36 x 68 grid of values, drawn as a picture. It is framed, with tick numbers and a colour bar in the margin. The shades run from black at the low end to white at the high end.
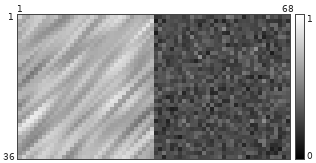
It is made of 1 by 2 panels. Panel 1,1: high, slanting up to the right. Panel 1,2: low, fine-grained.
